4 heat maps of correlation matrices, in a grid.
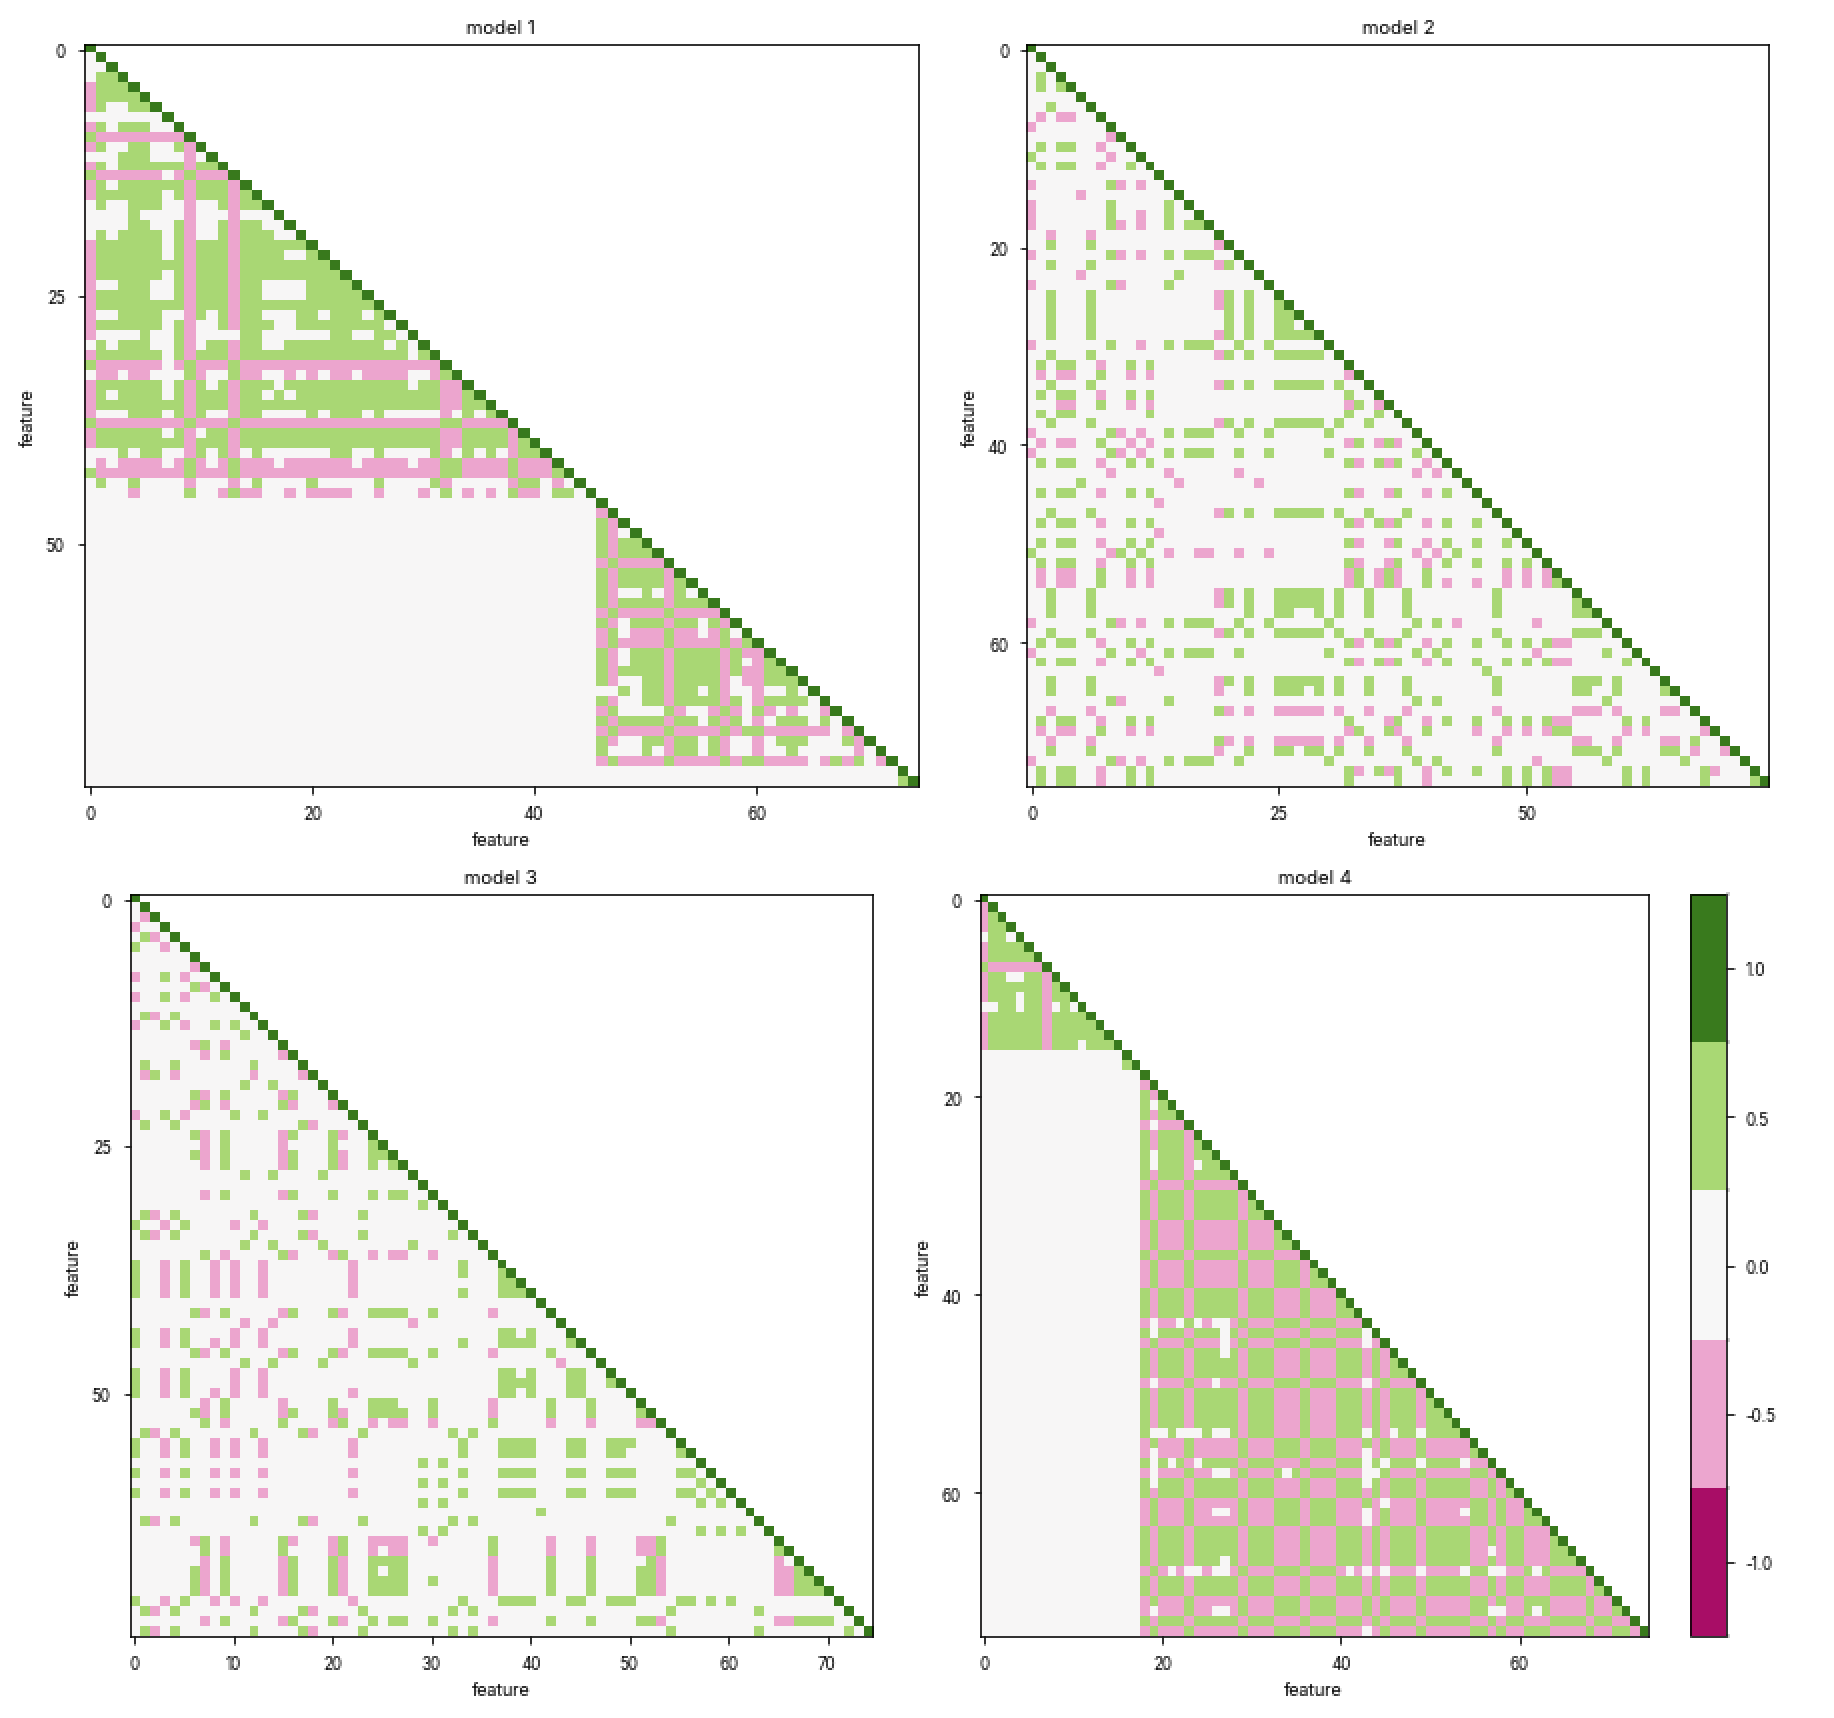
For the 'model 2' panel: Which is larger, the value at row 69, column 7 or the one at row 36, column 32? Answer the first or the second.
the first
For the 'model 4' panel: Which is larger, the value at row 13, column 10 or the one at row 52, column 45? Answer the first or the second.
the first
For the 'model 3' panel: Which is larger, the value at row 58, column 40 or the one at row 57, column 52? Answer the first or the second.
the first
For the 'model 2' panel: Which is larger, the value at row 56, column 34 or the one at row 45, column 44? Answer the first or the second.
the first
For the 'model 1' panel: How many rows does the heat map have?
75
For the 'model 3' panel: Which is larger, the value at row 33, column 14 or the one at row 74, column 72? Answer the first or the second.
the second
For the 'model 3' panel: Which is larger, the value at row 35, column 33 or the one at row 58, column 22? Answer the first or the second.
the first
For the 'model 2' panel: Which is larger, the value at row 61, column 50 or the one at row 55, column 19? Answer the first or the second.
the first
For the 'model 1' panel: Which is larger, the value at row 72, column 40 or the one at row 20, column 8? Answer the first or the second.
the second
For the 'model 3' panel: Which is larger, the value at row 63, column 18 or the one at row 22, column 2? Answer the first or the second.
the second
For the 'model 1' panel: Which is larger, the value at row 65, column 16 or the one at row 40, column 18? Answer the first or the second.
the second
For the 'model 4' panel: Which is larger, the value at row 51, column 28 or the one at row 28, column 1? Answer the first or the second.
the first
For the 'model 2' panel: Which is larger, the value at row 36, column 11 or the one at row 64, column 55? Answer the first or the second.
the second
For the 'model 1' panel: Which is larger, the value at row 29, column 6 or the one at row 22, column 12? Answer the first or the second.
the second
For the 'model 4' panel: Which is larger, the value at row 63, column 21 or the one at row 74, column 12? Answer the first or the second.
the second
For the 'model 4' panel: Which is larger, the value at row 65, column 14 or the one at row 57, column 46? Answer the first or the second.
the second
